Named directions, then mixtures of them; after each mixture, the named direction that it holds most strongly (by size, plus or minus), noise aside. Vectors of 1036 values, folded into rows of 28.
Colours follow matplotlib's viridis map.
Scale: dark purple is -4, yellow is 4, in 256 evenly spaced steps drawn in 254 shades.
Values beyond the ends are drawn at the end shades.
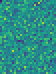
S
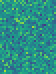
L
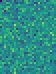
S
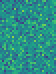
L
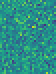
L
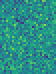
L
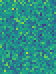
L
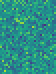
L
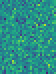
L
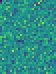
S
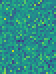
S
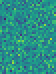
S
